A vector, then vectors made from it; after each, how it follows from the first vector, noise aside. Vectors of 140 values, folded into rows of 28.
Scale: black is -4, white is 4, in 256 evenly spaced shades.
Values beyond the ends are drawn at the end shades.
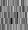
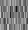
reversed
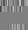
partly zeroed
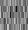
reversed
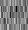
reversed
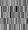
reversed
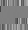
partly zeroed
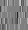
partly zeroed
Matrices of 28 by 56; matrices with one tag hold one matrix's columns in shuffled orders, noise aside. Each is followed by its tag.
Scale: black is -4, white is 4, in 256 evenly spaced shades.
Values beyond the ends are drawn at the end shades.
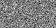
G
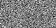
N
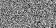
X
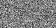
X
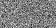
X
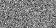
N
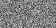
X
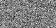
N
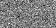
N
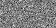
G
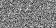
G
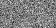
X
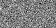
G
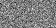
G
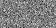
X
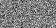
X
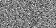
N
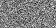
G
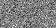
X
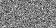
G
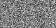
N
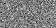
G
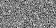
X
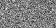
G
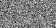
X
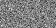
G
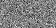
X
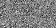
X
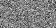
N
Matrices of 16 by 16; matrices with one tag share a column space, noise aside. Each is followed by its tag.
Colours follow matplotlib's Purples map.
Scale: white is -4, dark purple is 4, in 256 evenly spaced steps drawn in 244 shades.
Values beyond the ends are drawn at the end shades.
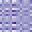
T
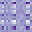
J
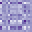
J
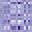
J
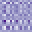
J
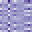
T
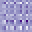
J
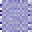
T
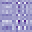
J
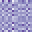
T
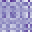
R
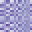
T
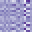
T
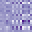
J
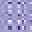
J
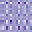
J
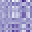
R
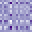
J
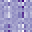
R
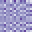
T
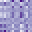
R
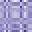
R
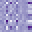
J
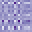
J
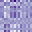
R
